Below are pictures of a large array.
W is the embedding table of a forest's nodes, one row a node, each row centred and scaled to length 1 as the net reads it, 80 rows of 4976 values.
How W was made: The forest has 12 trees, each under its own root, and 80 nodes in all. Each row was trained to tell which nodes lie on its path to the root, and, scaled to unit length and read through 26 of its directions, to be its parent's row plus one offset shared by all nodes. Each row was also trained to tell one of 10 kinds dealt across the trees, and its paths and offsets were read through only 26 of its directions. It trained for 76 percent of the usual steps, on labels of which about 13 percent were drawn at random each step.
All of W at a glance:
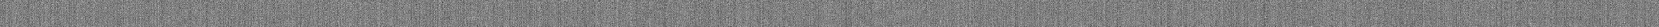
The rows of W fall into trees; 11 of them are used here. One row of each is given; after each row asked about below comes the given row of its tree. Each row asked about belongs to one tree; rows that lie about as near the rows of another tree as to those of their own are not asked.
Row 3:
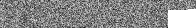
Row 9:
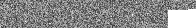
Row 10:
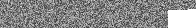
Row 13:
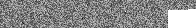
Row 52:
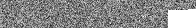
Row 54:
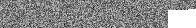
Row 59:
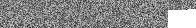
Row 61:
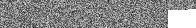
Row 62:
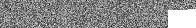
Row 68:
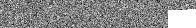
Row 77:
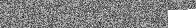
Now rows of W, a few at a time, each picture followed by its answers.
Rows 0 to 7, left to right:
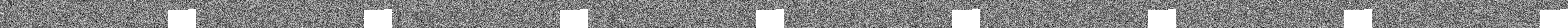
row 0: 61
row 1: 61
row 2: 3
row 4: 54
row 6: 9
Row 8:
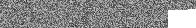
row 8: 62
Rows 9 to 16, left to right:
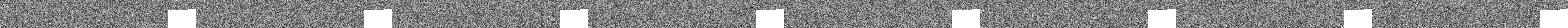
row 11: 52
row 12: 68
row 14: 68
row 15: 59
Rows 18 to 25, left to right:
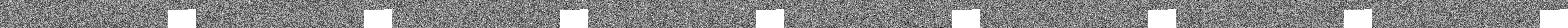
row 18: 68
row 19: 13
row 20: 52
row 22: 59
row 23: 59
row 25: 77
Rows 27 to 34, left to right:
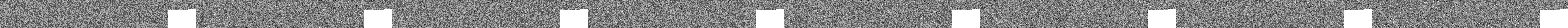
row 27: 9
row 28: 3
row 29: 52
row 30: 13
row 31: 9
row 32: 62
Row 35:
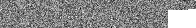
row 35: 54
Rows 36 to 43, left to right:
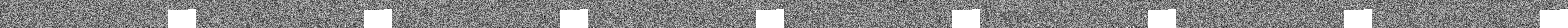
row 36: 13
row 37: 59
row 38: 62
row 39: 54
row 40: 13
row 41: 3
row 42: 68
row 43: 59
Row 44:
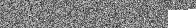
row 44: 9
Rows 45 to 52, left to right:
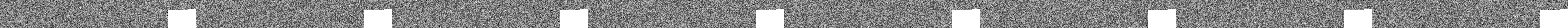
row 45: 59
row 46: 9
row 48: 61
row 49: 13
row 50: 10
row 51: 54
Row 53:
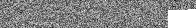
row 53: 59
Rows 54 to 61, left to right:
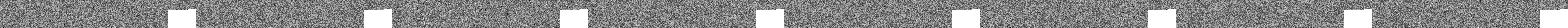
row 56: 3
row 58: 68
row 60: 9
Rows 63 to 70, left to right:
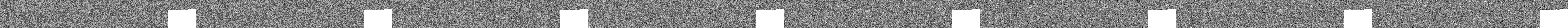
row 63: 3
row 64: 54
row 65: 10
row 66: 52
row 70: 59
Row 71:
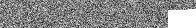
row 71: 77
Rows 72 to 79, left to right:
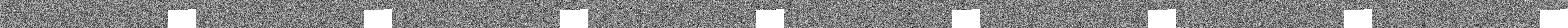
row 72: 52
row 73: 68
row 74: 9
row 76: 68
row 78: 68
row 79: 9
